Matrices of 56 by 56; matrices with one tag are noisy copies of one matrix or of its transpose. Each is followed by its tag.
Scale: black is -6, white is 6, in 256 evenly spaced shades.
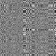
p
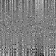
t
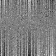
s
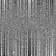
s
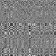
p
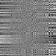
t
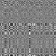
p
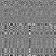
p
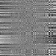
t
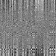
t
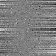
s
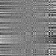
t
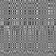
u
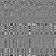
p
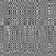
u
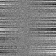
s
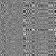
p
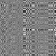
p
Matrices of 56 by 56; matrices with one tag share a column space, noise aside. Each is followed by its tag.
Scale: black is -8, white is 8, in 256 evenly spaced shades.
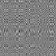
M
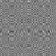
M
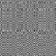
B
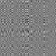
M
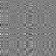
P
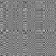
B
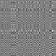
B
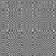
B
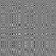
P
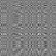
P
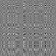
P
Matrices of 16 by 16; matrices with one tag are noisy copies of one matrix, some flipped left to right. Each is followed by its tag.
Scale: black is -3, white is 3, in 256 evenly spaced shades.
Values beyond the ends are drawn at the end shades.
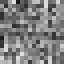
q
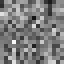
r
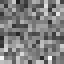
q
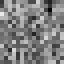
r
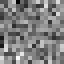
q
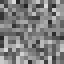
q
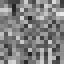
r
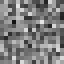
q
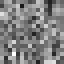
r
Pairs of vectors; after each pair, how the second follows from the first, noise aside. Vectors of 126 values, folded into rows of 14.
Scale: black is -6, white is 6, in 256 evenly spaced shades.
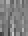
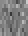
shuffled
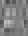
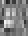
scaled up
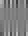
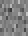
shuffled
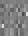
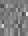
copied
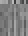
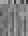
copied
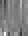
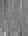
shrunk
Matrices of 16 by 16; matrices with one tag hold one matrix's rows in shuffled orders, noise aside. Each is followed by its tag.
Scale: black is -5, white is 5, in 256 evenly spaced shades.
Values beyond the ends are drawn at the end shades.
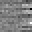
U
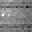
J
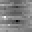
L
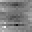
L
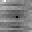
L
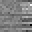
U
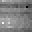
J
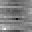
L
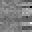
U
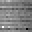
J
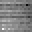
J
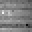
J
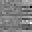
U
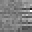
U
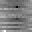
L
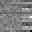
U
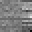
U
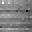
J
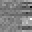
U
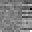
U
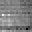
J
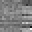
U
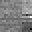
U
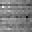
J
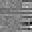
U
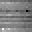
J
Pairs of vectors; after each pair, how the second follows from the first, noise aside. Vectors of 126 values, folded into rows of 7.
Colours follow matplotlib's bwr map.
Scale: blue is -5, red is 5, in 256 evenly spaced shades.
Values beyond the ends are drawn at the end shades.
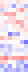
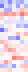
reversed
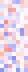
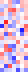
scaled up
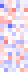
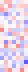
wrapped around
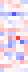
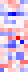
scaled up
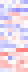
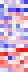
scaled up
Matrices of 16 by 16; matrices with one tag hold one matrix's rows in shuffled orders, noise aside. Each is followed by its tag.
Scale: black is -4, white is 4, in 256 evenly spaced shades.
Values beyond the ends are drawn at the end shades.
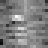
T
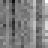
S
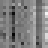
S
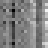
S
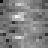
T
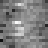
T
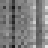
S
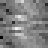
T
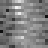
T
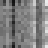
S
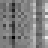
S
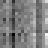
S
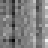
S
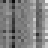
S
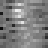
T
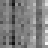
S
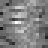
T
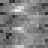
T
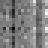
S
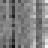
S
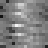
T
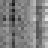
S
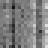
S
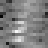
T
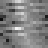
T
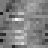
T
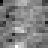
T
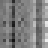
S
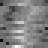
T
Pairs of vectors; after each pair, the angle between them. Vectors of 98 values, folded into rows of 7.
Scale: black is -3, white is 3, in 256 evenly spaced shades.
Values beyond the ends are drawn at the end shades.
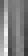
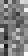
partly opposed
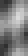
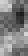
nearly opposite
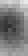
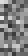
orthogonal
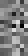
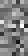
nearly opposite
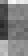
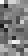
partly aligned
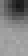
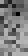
partly aligned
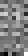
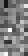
partly opposed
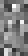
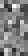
nearly parallel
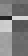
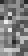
partly aligned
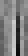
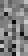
partly opposed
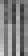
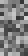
orthogonal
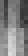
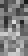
partly aligned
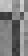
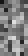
partly opposed
